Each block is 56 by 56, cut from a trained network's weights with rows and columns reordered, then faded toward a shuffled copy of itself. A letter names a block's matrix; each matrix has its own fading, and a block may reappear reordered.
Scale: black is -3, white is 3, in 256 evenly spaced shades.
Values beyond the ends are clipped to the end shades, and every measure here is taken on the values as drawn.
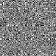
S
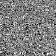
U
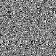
U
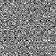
S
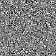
U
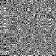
S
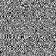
S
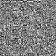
U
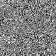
U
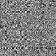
S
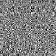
S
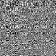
S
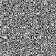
U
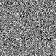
U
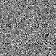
U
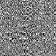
S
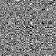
S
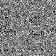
U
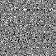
U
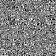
U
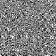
U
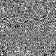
S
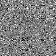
U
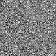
U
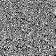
U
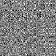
S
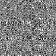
S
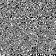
U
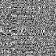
S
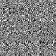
S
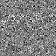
U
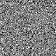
U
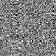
S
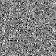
U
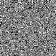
U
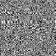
S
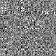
S
